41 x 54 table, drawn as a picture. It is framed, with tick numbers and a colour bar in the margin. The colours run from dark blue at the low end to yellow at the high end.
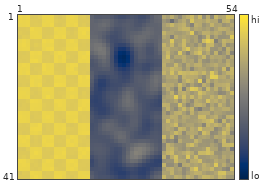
It is made of 1 by 3 panels. Panel 1,1: very high, checkered, faint in contrast. Panel 1,2: low, blotchy. Panel 1,3: high, fine-grained.
